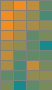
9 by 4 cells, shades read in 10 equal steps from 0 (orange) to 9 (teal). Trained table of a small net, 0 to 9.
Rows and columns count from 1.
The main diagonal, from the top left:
2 2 3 5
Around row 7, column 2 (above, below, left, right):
6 7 3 2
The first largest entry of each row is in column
4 4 4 3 4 2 2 2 2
